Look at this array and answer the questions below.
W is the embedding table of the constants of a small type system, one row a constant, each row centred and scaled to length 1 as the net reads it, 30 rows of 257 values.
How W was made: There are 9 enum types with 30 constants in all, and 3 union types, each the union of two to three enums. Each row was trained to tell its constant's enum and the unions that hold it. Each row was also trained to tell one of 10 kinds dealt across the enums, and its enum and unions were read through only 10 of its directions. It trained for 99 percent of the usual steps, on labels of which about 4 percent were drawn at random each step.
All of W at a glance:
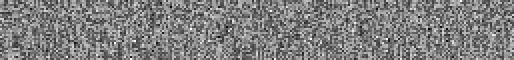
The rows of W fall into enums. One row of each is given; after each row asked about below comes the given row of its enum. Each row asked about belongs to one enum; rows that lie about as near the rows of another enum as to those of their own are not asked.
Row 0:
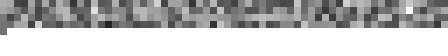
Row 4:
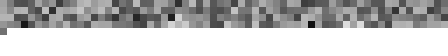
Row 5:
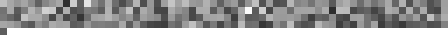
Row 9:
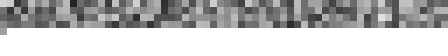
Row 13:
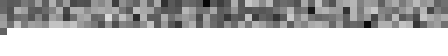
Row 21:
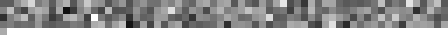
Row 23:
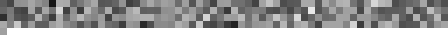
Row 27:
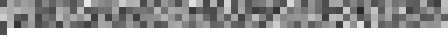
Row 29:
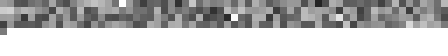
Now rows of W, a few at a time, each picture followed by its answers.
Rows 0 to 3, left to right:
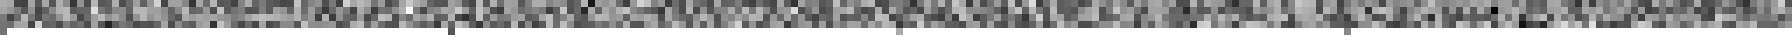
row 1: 0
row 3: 21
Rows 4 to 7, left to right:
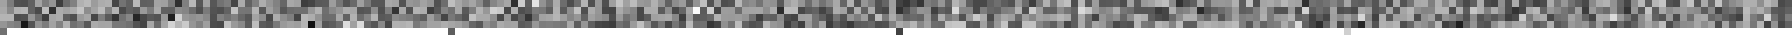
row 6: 23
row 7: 4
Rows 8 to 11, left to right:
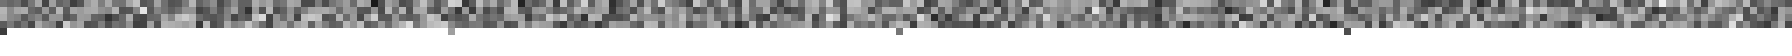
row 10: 27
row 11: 23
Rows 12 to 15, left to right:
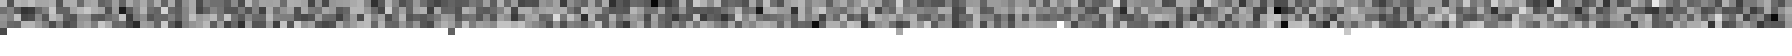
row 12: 13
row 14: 29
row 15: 27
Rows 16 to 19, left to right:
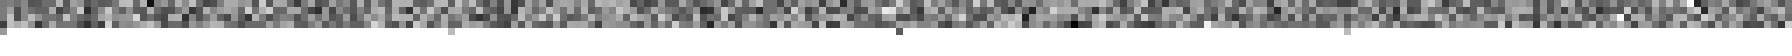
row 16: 29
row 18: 0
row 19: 27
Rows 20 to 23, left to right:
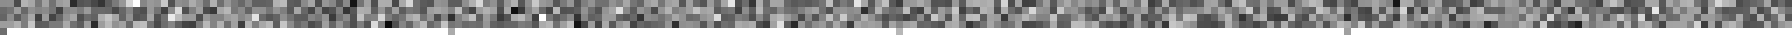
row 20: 9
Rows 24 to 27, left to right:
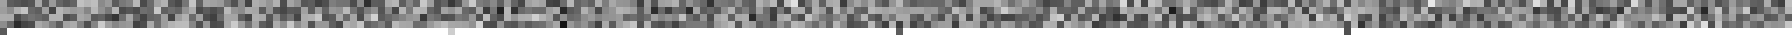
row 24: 4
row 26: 29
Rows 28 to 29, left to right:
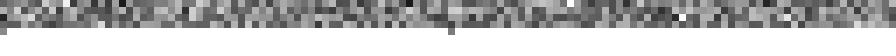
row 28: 21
